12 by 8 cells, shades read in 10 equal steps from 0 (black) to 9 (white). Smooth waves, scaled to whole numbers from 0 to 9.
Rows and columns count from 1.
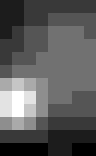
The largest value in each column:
8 9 8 5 4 4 4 4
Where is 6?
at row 7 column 1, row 7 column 3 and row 10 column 2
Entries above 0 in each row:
8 8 8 8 8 8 8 8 8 8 8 2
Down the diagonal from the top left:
1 1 3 3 4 4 4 3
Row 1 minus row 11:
-1 -1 0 0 1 1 1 1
